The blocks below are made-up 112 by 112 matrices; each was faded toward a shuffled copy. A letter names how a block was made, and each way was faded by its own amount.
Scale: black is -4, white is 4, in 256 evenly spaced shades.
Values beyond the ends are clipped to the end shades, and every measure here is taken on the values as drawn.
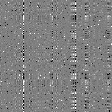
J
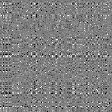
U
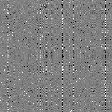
J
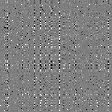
J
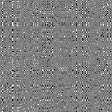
J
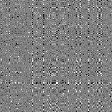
J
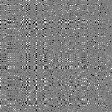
J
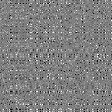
U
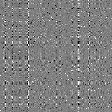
J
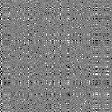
J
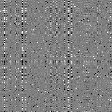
J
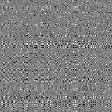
U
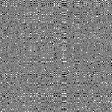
U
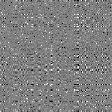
U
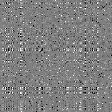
U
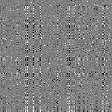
J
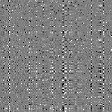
J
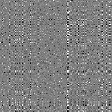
J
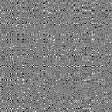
U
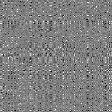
U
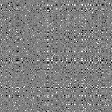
U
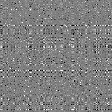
U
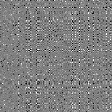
J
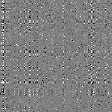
J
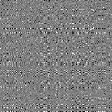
U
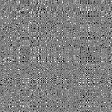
U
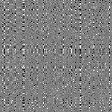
J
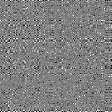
U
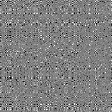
U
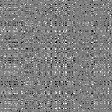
U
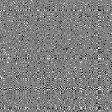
U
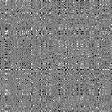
U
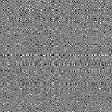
U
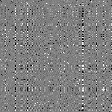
J
